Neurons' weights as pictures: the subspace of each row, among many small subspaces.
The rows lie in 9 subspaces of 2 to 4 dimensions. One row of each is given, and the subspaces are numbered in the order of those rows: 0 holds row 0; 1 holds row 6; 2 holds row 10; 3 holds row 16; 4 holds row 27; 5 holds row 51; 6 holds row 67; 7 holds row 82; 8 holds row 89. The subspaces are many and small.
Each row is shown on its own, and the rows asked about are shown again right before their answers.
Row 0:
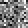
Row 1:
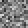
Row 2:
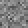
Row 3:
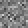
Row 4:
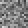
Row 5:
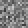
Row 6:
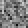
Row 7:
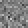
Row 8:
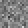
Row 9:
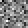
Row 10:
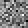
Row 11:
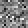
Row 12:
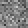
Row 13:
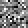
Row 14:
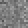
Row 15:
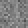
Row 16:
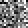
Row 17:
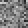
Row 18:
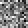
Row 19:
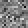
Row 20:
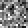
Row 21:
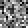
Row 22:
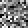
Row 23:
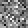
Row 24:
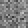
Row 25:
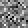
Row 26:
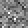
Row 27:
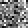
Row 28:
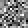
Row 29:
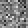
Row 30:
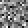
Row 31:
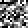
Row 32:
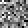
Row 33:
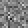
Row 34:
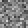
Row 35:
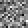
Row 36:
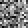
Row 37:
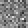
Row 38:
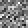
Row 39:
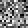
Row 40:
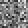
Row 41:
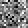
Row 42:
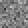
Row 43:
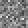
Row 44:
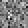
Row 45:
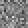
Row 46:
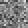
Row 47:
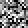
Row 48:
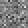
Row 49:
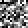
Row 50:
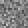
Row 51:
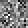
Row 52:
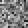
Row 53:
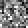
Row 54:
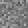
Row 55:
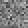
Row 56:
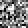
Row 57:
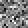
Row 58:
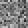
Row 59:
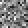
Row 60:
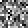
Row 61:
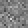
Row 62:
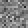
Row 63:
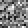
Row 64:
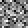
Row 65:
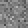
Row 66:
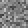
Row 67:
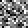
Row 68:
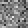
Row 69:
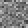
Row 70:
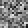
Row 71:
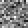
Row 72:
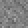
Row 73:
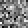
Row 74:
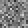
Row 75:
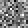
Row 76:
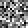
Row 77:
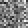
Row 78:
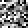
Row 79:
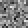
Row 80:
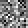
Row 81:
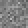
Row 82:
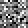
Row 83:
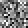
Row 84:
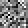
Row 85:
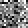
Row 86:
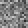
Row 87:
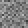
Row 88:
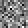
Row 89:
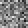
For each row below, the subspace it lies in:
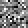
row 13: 7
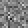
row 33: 3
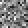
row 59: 4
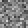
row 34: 6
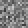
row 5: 1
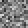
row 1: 6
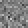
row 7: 3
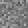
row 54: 5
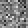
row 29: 5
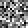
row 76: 2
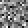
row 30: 3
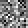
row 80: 5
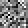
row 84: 5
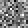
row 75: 2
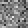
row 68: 4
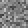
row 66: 6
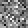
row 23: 4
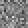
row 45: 1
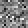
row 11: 7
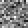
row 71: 1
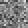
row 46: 0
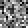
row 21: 1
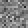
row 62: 7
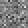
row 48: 7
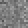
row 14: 3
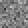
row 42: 5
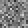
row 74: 2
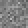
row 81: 1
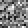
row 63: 1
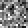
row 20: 1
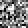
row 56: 1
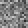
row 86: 8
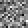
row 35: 3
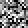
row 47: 6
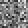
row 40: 5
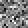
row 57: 5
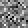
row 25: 4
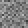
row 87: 2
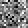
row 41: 4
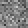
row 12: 4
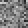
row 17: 0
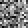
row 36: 8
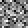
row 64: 6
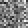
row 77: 3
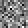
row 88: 2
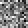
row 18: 8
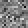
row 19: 7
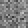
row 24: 8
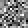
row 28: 3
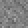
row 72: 6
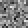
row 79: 5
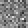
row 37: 8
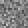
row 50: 5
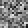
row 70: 2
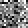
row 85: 4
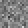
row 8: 2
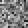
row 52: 2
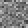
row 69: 2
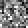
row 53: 1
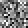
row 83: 5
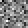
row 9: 6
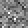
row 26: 6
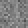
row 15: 5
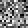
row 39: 2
